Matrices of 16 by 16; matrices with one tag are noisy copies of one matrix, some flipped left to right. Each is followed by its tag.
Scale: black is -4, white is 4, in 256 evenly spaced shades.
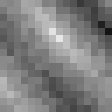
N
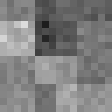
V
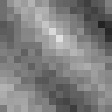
N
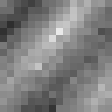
N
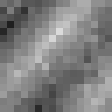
N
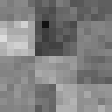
V
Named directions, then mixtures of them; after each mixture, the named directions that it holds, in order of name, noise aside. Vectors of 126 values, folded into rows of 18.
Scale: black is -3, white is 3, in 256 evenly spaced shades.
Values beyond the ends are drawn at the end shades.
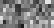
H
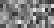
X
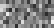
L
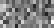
L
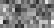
H, L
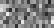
L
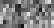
H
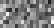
L, X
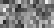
H, L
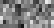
H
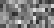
X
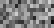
L, X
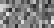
L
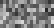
L, X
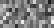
L, X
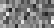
L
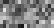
H, X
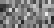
L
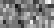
H, X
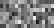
X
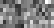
H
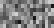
X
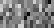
H, L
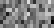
L, X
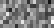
L, X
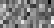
L, X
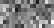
H, L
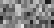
H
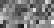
H, X
